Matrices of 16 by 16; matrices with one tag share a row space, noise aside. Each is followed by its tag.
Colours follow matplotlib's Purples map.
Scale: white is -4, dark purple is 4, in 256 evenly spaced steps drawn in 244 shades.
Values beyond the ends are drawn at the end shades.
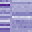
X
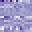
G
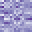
G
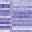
X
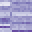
X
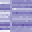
X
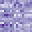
G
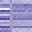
X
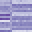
X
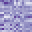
G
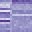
X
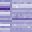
X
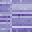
X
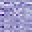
G
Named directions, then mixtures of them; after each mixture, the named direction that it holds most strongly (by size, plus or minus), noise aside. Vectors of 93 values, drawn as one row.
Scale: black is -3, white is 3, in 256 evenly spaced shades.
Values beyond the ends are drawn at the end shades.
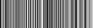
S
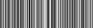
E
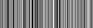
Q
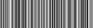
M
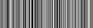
Q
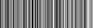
Q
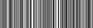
Q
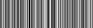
E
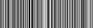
E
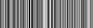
E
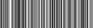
M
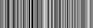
Q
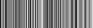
S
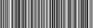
M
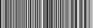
S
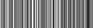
Q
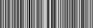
E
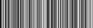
E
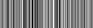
Q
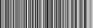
S
